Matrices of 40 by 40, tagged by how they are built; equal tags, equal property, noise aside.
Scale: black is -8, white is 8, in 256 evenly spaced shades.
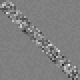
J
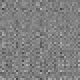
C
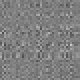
C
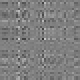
C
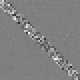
J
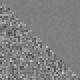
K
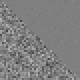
K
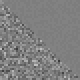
K
